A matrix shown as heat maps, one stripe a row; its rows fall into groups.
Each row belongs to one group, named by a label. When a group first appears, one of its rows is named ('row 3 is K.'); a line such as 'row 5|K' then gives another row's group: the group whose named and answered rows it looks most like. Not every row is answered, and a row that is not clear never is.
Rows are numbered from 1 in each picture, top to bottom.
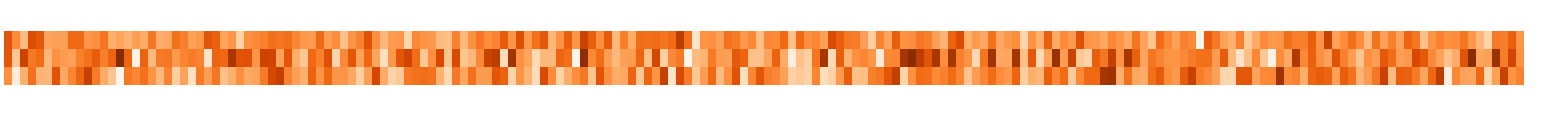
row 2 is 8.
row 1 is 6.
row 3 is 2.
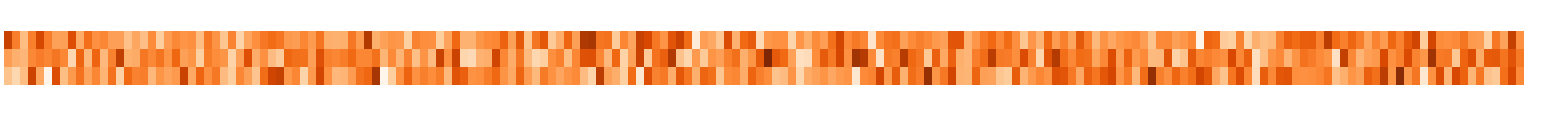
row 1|6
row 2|8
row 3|2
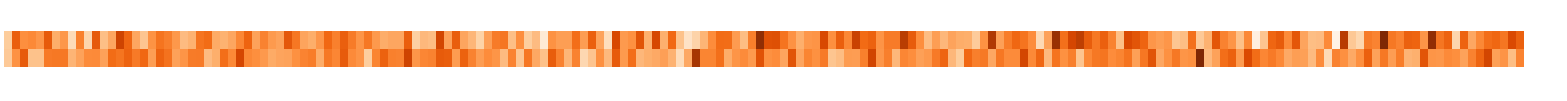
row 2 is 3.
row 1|8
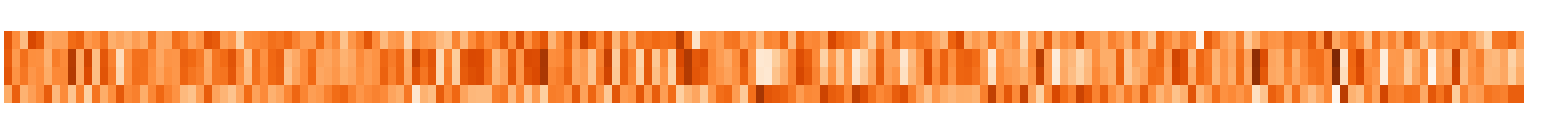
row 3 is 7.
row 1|6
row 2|7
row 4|8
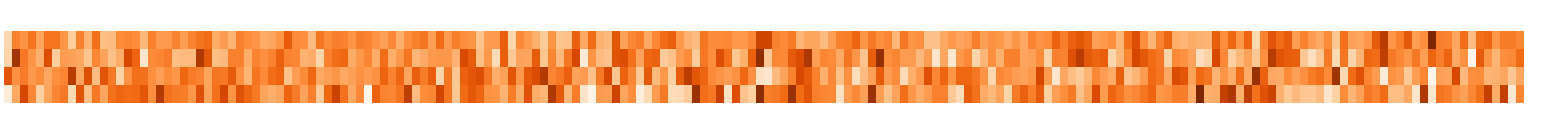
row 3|7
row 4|3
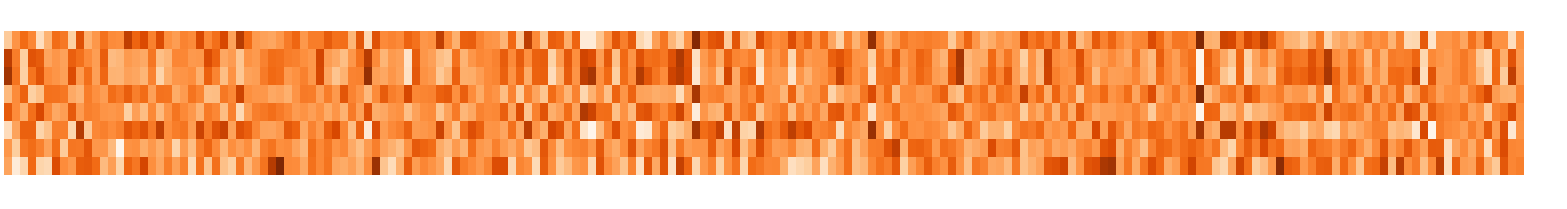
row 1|3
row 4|3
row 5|6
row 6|3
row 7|2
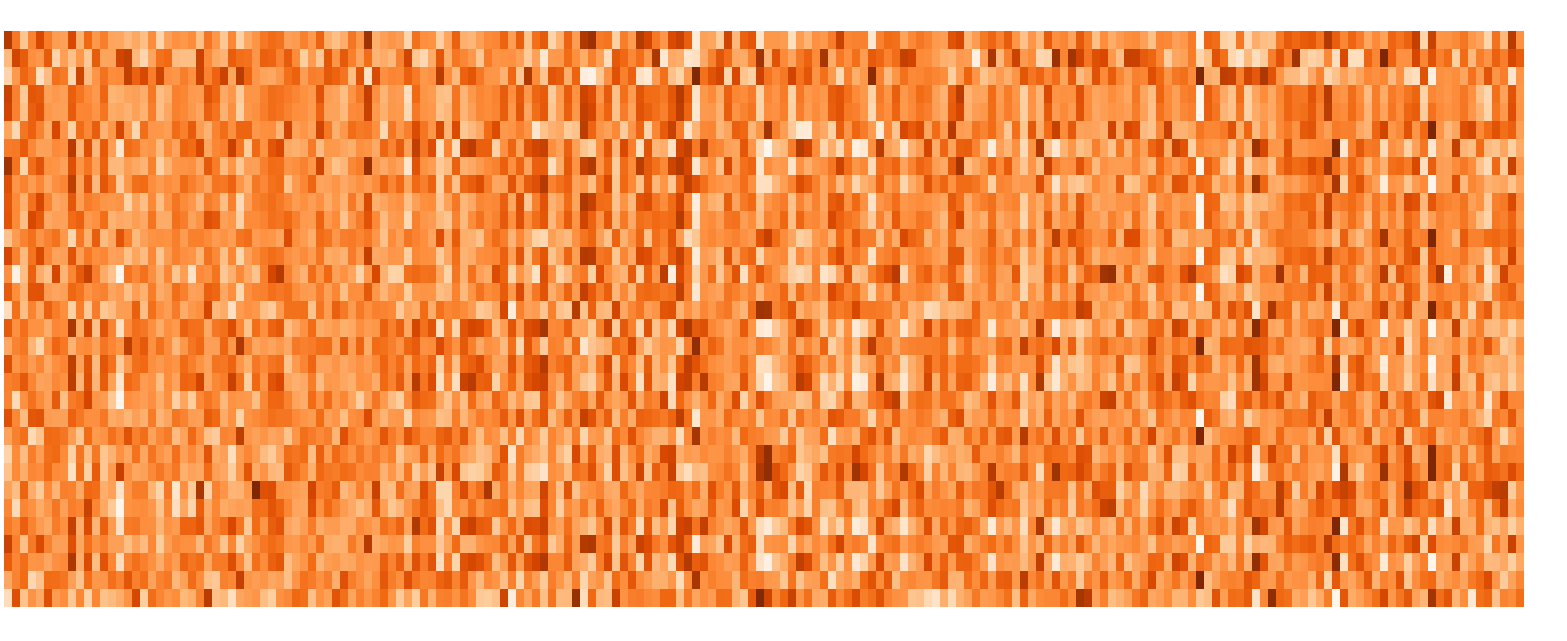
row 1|6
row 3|3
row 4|6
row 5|6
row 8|6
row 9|7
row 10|6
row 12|8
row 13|6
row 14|2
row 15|6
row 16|8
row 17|7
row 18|3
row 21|2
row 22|6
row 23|3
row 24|8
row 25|8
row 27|2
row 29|6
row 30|7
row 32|8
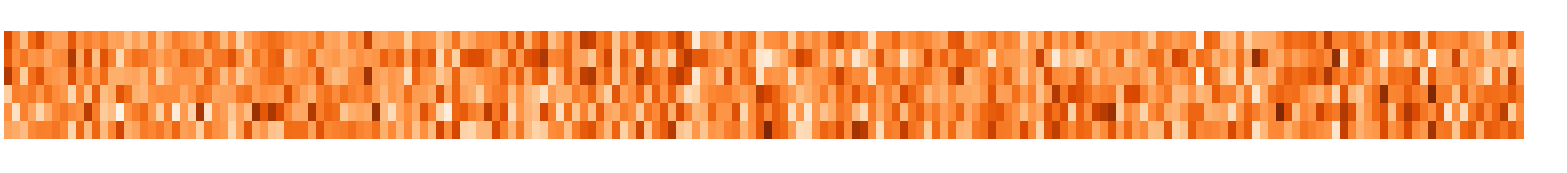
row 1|6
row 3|6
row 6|8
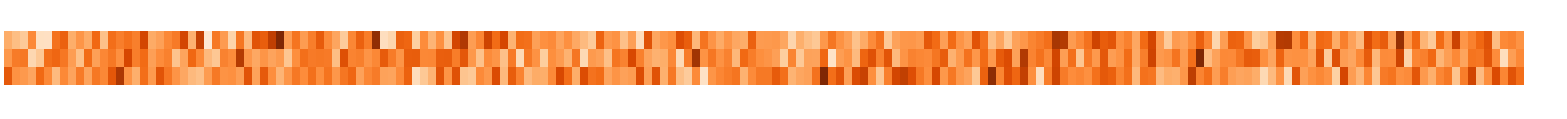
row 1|2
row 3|8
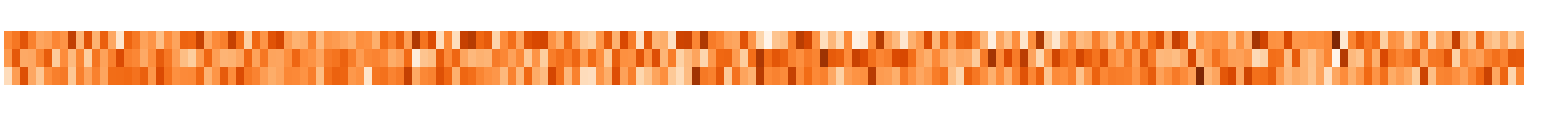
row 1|7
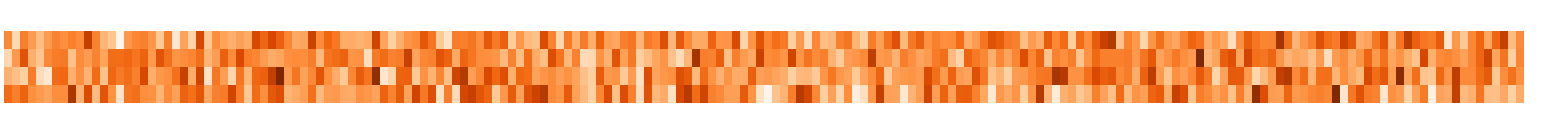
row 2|3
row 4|7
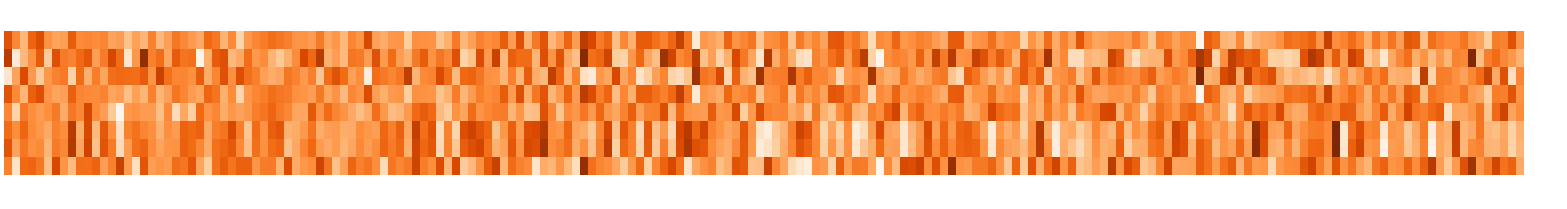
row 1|6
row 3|3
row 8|8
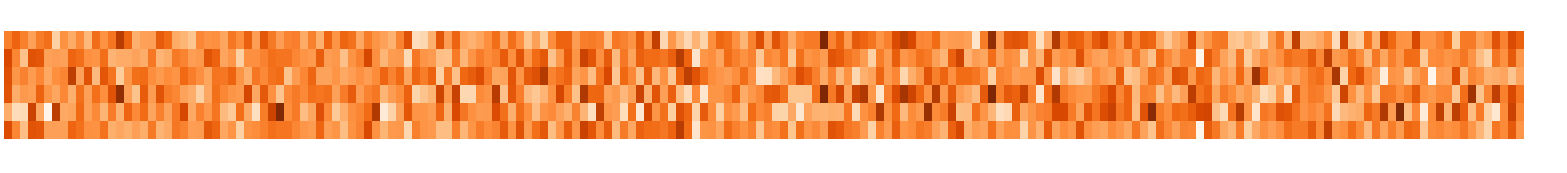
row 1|8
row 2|6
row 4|8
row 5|2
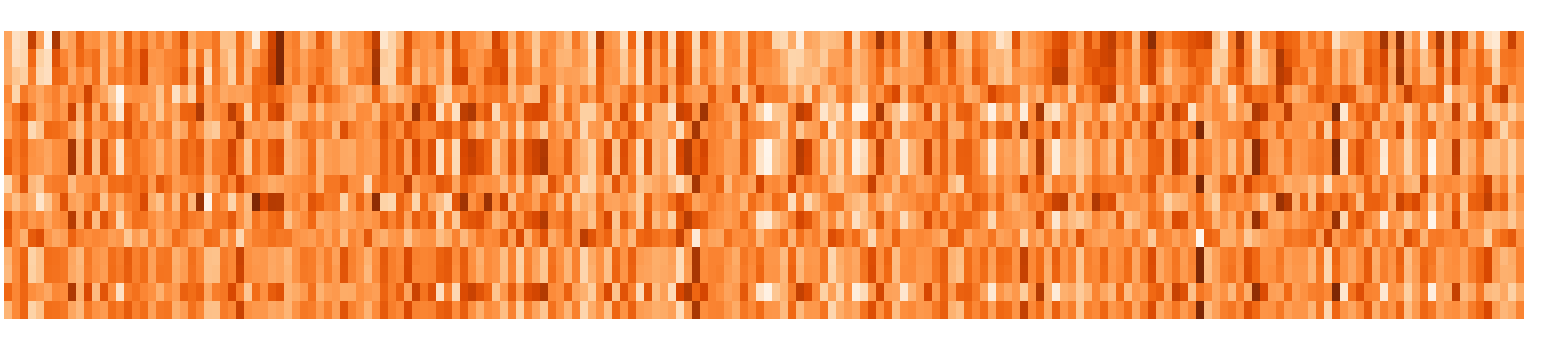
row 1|2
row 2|2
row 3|2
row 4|2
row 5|7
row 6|3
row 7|7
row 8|7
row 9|3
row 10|2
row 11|7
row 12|6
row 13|3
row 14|3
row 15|7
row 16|3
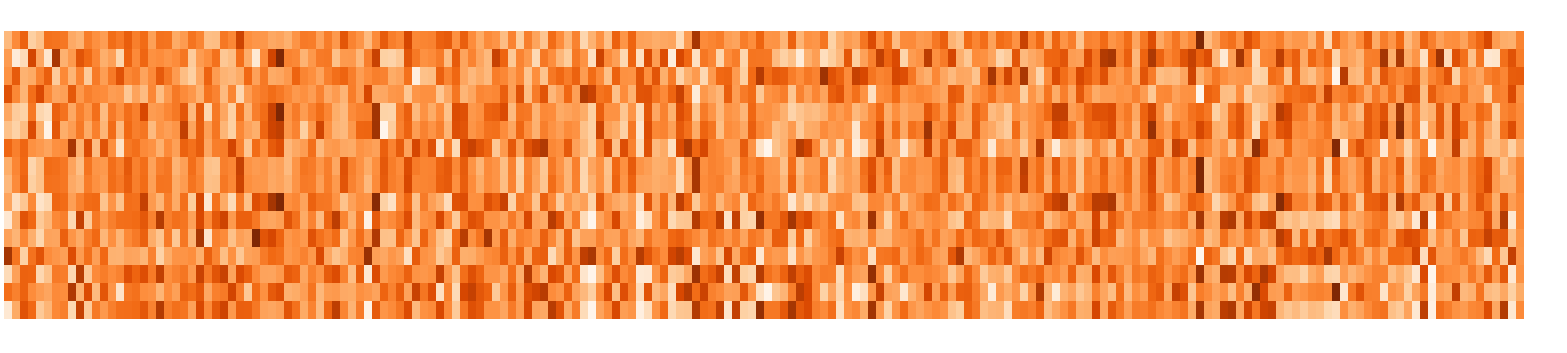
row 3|8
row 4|6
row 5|2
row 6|2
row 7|7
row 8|3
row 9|3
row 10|2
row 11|3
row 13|6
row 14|3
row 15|7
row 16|3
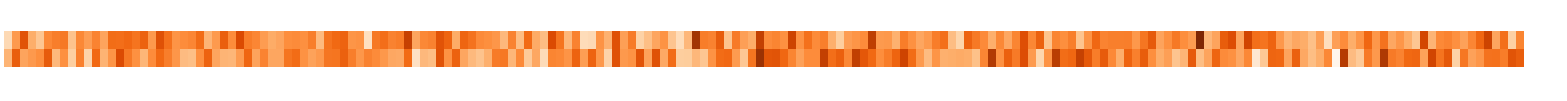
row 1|3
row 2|8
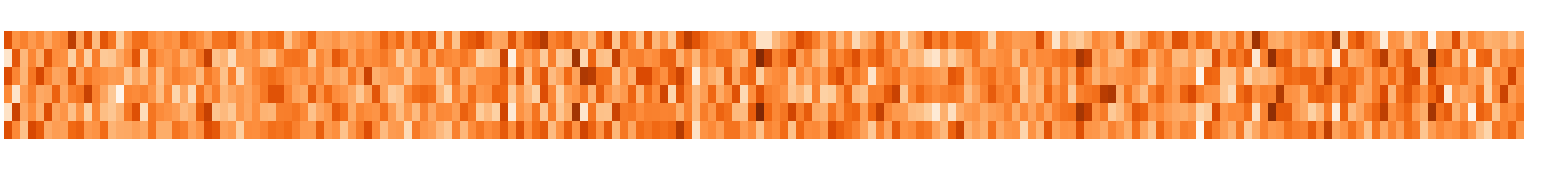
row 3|6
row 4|2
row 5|8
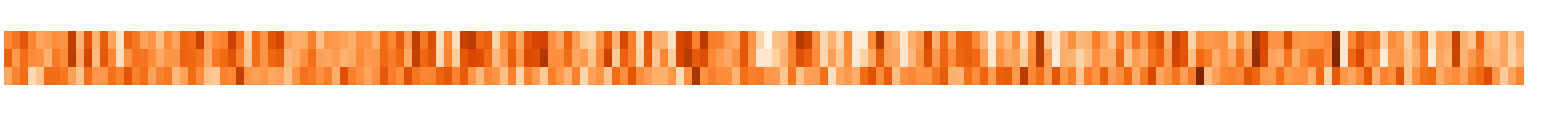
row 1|7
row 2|7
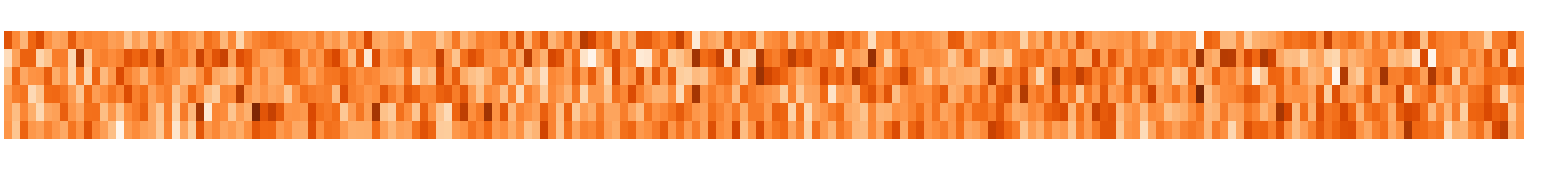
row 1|6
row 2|3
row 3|8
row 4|3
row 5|2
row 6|2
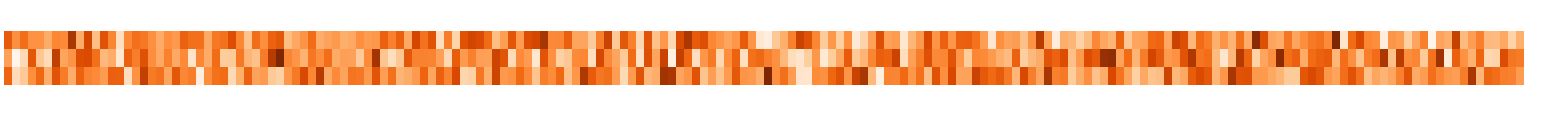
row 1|7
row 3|8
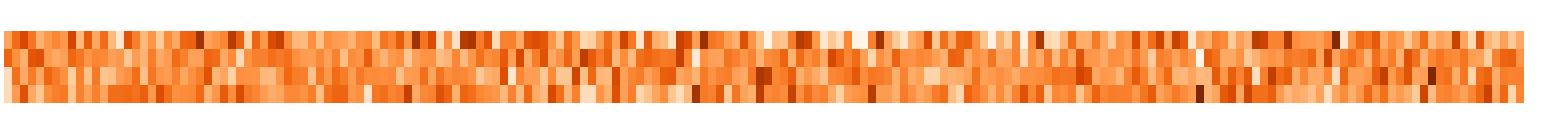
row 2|6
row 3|8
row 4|3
